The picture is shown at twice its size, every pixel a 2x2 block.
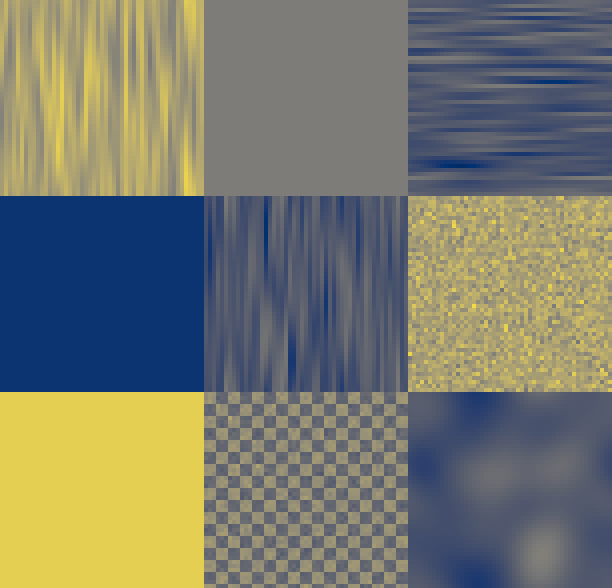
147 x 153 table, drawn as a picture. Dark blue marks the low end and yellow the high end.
It is made of 3 by 3 panels. Panel 1,1: high, streaked downward. Panel 1,2: middling, flat. Panel 1,3: low, streaked across. Panel 2,1: very low, flat. Panel 2,2: low, streaked downward. Panel 2,3: high, fine-grained. Panel 3,1: very high, flat. Panel 3,2: middling, checkered, strong in contrast. Panel 3,3: low, smooth.
